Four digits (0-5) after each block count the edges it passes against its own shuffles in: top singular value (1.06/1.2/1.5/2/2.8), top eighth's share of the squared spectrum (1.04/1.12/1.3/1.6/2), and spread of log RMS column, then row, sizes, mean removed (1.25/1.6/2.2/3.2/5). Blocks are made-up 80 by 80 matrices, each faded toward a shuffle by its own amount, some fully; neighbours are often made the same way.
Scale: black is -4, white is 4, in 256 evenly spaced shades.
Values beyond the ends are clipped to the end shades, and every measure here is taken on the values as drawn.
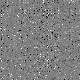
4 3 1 1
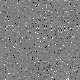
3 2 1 1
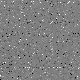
2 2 0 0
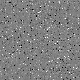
2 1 0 0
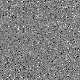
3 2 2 2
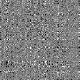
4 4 3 3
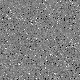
2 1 0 1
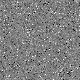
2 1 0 0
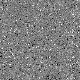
2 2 1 1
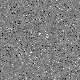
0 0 0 0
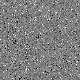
2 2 1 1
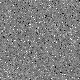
0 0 0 0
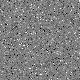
0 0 0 0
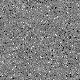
2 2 1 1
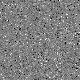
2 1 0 0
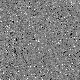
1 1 0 0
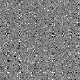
3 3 2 2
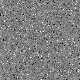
1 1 0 0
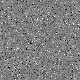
2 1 0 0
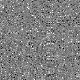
3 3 1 1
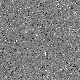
0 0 0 0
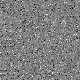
3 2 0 0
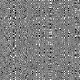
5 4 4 2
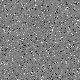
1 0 0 0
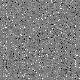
3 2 2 0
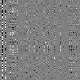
5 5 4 1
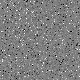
1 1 0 0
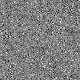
3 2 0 0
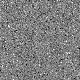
2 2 0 0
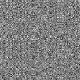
4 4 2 2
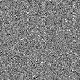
3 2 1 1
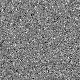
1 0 0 0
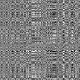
5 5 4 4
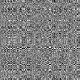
5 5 3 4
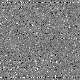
2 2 0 2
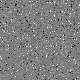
1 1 0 0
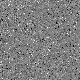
0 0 0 0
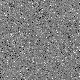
0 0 0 0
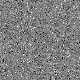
0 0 1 0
